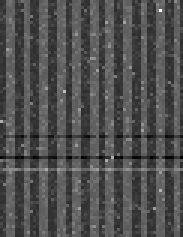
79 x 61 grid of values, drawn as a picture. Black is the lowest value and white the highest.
Overall the values sit about 30% of the way up the scale. Stripes running up and down repeat 11 times from left to right. Rows 46, 53 and 57 differ from the rows beside them.
